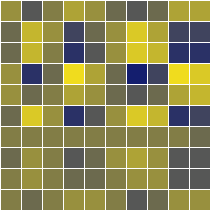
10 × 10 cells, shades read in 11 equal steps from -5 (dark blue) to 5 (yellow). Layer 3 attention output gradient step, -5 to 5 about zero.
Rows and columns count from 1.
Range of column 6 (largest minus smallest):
2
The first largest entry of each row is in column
4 7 7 4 10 2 1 7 2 4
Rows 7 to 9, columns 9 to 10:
0 -1 / -2 -2 / -2 -2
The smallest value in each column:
-1 -4 -1 -4 -2 -1 -5 -3 -4 -4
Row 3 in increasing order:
-4 -4 -4 -2 -1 0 1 3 3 4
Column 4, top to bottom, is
2 -3 -4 5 2 -4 0 -2 -1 1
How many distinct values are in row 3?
7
